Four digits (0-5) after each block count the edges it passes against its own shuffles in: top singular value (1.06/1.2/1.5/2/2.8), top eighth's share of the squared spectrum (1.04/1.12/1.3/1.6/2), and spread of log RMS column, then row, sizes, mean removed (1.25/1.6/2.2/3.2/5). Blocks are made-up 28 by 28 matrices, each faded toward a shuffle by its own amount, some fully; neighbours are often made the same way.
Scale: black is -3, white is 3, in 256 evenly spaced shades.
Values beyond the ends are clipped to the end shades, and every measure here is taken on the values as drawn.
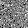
0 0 0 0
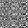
4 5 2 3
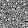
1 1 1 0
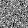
0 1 0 0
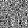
3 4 1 1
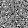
0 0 0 0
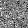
0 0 0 0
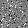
0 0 0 0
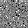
2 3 1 1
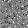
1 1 0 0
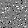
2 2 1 1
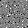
1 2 0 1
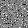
1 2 0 0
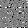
3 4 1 1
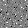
0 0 0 0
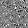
2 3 0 1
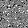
1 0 0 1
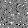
2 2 0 1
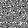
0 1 0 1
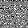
1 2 0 3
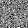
0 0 0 1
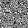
2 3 0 1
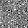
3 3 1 1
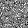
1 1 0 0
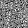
2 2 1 0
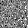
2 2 0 0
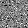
1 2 0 0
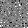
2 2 0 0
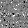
2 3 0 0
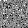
2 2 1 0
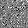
2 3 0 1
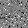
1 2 0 1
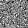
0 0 0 0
